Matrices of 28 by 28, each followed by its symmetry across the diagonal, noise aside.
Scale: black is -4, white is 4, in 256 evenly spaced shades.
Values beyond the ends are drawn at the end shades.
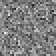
antisymmetric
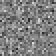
antisymmetric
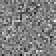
antisymmetric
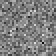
symmetric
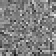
antisymmetric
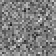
symmetric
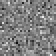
antisymmetric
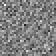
symmetric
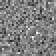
symmetric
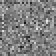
antisymmetric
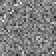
symmetric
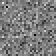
symmetric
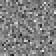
antisymmetric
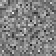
symmetric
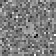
symmetric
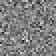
antisymmetric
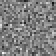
antisymmetric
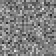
antisymmetric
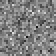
symmetric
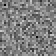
symmetric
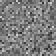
symmetric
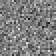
antisymmetric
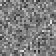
symmetric
